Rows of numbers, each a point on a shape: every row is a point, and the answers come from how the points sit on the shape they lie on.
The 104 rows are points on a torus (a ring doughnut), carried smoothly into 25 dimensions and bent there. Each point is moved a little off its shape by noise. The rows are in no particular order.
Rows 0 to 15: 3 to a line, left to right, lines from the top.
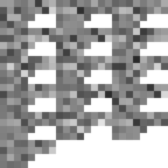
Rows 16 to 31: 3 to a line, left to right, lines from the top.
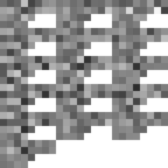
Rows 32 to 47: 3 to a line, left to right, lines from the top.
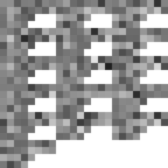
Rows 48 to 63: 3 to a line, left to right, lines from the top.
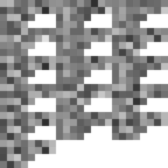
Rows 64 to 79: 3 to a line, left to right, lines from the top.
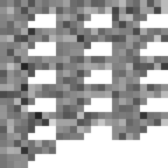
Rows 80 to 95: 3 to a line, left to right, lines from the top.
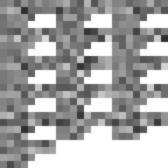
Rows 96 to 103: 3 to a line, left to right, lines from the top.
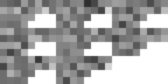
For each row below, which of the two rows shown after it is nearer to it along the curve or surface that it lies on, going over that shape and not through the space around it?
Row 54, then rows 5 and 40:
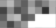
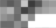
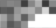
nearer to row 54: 40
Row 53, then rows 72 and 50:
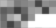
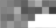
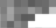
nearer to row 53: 50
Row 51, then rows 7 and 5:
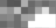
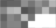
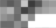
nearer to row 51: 5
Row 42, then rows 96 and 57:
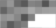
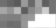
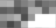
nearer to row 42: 57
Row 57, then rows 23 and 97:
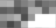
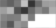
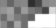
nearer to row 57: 97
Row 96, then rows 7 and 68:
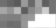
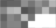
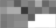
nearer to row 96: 68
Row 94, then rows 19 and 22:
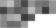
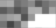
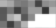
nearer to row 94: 22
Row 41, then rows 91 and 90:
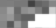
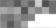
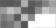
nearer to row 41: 91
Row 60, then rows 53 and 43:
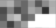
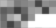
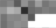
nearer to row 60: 53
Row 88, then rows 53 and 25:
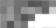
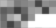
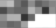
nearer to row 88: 53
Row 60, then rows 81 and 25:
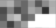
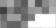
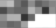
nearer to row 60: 25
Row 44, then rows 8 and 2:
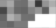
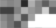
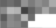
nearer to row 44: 8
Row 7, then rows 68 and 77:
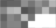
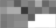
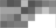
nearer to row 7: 68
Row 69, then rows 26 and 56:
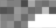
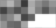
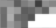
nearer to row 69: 26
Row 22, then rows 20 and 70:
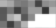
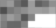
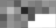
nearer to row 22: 20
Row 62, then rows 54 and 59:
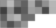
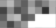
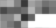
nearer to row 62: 54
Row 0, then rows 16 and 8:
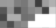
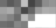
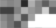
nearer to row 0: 8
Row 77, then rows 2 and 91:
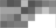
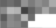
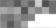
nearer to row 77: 91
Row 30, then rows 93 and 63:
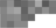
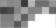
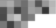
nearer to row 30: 93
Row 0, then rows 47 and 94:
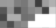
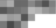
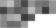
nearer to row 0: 94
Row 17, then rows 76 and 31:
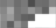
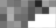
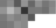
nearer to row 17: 31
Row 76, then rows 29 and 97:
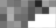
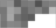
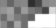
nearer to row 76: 97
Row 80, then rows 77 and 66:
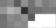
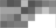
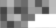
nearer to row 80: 77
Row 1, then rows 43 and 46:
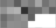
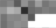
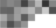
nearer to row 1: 43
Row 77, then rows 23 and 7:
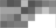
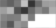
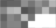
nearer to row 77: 23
